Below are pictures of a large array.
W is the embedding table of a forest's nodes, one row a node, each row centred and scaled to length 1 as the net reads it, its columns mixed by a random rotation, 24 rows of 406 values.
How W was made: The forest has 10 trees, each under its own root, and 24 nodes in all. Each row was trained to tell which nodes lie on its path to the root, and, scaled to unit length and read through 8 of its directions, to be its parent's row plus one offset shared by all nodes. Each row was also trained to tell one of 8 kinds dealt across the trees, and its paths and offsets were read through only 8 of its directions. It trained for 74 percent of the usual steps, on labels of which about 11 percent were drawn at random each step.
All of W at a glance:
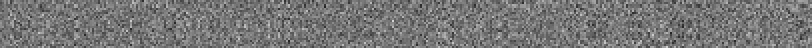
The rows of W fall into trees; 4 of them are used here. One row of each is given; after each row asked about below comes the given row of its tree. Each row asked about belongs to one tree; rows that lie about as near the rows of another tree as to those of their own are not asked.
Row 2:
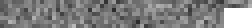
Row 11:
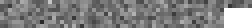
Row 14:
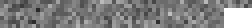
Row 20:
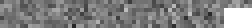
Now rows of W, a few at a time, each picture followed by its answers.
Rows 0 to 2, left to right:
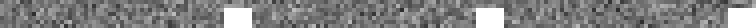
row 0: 20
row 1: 20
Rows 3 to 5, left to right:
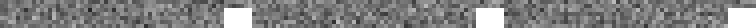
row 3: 2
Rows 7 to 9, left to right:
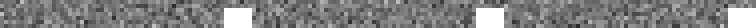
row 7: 11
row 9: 20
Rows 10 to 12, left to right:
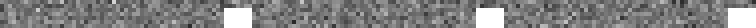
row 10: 2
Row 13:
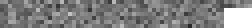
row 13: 2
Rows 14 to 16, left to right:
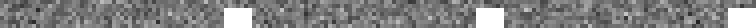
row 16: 11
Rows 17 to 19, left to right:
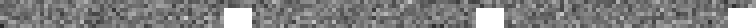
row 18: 11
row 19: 2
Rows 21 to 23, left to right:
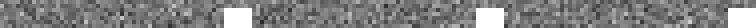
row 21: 20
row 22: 14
